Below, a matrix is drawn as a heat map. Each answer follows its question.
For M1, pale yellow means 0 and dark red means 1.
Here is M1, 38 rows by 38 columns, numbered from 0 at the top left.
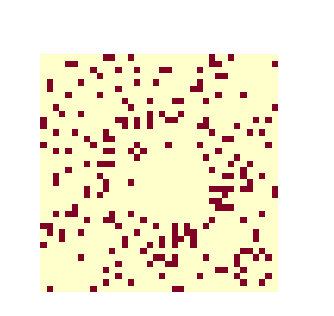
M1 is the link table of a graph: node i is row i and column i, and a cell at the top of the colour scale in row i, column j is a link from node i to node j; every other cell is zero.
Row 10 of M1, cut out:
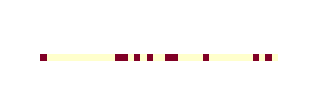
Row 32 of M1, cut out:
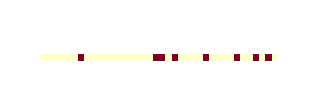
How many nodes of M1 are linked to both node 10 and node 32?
4
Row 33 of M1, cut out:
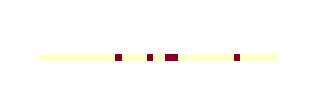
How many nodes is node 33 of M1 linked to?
5
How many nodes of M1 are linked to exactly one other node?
0
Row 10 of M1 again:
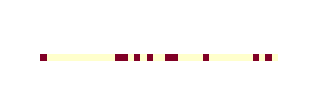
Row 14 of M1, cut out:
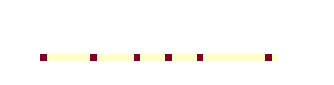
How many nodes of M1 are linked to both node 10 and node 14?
4
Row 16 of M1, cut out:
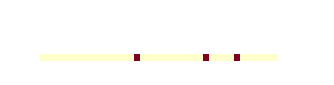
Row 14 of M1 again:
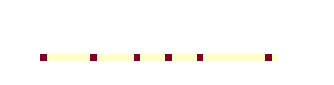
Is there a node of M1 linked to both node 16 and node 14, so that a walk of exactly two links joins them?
yes
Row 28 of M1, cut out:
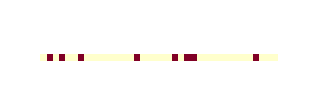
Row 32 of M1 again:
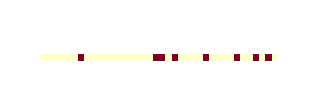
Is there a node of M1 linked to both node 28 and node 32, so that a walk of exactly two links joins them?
yes
